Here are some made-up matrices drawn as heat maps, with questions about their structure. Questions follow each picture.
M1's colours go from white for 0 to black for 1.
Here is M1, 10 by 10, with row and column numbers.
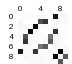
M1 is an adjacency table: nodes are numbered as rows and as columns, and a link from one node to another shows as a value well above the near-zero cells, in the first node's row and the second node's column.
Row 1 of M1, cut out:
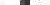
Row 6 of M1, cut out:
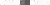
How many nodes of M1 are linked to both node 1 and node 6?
2
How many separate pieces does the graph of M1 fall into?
2
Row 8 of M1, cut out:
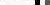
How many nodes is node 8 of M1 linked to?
2
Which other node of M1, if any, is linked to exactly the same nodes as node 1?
node 6
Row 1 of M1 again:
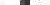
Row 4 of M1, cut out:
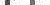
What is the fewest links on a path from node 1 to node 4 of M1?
1
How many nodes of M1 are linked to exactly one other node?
3
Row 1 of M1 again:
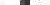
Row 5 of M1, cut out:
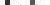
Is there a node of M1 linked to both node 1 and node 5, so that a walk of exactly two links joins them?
no
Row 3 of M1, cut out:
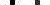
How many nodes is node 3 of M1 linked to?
2
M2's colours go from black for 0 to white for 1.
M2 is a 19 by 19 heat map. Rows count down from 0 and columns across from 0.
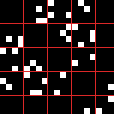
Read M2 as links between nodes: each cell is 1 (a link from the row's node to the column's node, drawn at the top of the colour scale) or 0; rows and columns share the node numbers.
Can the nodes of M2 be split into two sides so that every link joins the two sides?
no
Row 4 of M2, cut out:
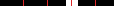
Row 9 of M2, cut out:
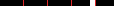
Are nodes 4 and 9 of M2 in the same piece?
yes
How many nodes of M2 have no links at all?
1
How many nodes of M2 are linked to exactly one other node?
2
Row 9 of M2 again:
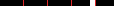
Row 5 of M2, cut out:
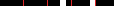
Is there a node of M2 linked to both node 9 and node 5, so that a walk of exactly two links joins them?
yes
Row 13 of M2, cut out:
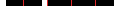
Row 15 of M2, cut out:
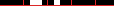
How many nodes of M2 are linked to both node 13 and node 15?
0
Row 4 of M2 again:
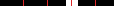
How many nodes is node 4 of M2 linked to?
2
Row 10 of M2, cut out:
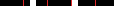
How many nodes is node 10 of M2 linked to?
2
